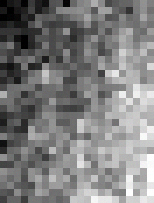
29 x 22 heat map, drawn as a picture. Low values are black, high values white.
Ninth with the lowest average: top left. Stripes: none. Odd rows or columns: none. Ninth with the highest average: bottom right. Average level on the scale: 50%. Slope: up to the bottom right.
